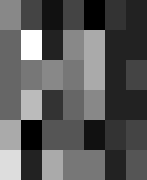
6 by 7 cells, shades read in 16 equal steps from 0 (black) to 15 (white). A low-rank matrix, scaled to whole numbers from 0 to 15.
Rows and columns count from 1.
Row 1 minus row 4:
2 -7 -2 -2 -8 1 0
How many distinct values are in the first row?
6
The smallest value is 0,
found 2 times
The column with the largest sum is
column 1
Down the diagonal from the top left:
8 15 8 6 1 2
